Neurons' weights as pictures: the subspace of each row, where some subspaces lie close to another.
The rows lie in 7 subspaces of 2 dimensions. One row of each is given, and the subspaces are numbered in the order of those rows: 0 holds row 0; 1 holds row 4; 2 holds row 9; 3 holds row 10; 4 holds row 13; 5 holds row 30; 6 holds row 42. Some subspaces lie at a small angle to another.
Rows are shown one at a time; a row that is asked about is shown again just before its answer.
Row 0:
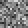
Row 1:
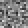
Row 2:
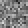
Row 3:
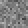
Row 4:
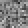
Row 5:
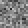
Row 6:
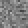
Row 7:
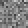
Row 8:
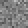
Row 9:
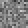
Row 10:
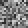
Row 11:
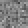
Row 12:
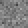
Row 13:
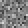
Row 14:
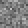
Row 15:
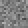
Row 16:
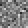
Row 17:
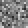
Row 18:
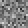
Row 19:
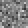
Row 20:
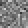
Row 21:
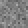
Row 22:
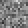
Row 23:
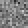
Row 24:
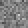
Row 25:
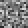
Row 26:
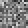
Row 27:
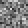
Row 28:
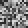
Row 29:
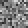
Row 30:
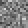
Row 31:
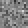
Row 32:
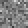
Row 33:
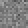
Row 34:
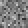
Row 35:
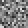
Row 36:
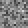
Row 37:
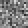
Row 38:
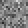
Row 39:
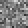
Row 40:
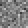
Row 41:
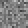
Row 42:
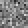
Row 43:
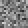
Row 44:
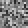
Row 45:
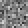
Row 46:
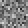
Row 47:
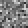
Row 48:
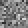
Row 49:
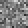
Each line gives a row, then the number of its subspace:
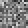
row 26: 2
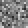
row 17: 1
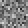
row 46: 4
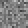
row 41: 2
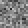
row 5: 5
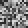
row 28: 3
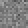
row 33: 2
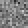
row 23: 6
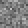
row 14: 5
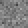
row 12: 6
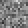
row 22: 1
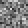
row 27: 5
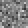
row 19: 1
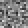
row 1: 4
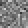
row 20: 5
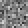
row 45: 4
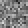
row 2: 1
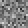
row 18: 4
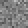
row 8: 3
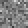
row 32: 3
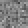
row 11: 1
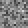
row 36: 6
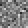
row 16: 5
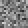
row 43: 3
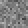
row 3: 0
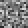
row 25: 4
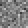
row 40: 5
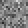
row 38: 1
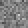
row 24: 2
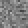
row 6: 2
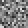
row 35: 4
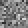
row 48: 3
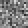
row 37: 6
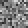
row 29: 3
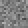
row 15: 3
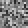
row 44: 6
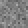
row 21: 0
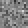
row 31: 6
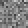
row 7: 2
